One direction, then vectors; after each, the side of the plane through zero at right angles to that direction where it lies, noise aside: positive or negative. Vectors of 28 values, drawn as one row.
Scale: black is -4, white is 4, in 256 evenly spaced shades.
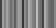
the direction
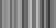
positive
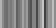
negative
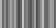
negative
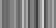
negative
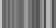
negative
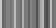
negative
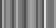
positive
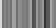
negative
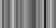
negative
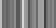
negative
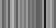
negative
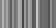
positive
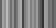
positive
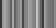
positive
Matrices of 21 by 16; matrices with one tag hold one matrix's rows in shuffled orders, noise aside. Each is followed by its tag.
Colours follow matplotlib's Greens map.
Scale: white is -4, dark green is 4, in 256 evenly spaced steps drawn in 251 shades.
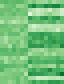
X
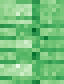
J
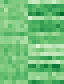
X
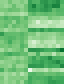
X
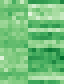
X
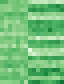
X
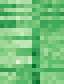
J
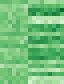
X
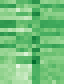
J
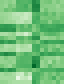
J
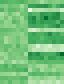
X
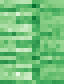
J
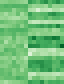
X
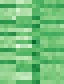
J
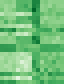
J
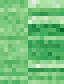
X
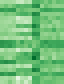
J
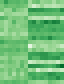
X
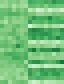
X
